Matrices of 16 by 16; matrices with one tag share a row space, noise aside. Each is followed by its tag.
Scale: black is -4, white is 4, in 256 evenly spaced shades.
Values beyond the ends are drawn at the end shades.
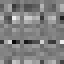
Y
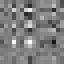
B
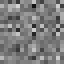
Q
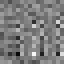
Q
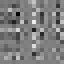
Q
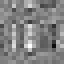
B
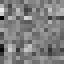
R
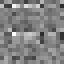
Y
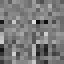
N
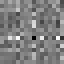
Q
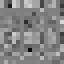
Y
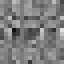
Y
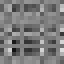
Y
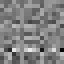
Y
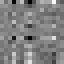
B
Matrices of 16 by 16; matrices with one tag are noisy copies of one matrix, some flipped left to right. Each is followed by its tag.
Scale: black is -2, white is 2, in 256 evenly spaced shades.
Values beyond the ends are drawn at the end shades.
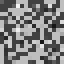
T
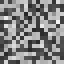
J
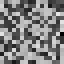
T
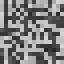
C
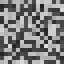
J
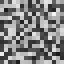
J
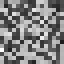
T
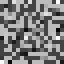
J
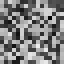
T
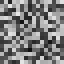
J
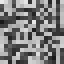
C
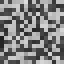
J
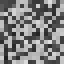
T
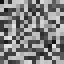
J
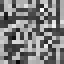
C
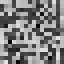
C
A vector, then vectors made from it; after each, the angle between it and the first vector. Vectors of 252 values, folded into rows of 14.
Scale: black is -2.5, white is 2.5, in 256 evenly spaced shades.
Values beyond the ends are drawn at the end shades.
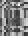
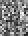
partly aligned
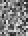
partly opposed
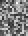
orthogonal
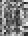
nearly parallel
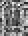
nearly parallel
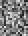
partly opposed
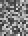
orthogonal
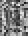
nearly parallel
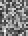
orthogonal
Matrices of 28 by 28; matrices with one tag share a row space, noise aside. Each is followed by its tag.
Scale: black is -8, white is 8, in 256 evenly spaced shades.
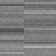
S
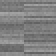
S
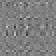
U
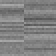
S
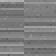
S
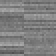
S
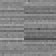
S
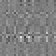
U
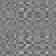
U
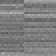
S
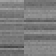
S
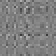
U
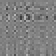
U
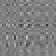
U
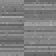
S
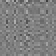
U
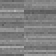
S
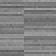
S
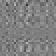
U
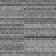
S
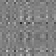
U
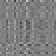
U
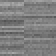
S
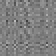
U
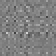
U
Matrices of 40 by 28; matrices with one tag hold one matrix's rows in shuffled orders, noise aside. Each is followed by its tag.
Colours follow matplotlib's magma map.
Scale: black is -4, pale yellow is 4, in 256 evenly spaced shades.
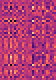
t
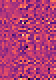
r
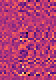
r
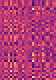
t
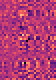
r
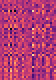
t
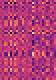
t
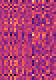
t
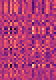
t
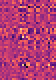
r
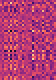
t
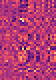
r
